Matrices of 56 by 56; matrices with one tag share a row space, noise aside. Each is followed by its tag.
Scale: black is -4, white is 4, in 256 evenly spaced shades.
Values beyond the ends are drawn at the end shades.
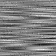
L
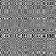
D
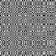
D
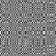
D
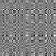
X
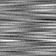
L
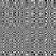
X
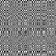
D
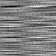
L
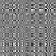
X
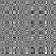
X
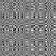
X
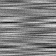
L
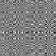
X
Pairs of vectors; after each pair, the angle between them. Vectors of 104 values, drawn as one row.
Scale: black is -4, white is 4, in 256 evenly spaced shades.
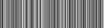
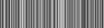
partly aligned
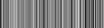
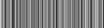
partly opposed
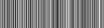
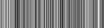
orthogonal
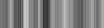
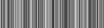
partly opposed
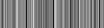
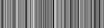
nearly parallel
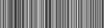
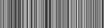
nearly parallel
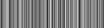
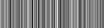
partly aligned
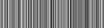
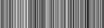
partly aligned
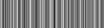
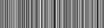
partly aligned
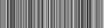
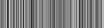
partly aligned
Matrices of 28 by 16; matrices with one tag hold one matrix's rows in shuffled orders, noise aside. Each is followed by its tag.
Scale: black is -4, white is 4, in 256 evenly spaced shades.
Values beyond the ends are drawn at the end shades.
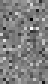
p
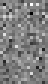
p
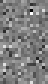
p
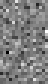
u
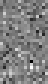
p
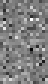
p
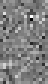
p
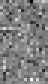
p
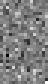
u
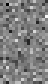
u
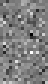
p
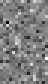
u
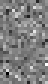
u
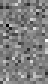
u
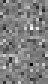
p
